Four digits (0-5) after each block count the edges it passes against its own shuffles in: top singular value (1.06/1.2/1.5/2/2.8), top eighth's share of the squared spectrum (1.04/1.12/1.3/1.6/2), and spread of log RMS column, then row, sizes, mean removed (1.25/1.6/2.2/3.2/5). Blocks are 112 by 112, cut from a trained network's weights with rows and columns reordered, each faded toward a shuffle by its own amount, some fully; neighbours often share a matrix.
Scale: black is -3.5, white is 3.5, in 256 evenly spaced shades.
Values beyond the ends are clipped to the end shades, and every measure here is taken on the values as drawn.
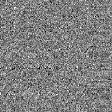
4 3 2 2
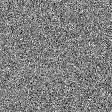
0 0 0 0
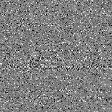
4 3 0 3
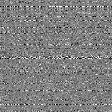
5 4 0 4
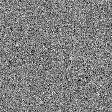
1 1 0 0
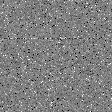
2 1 0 0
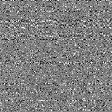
4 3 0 3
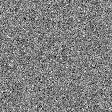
0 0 0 0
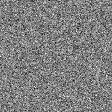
2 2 0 0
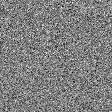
0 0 0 0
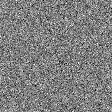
1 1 0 0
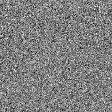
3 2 1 1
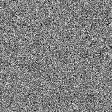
3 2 1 1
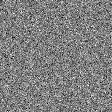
2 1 0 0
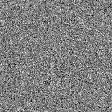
2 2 0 1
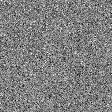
2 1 0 0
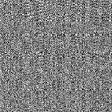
4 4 1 3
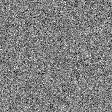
0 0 0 0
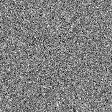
0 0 0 0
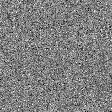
1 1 0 0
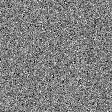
1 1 0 0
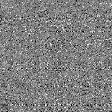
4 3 1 3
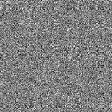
4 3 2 2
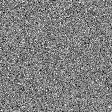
2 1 0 0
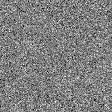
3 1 0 0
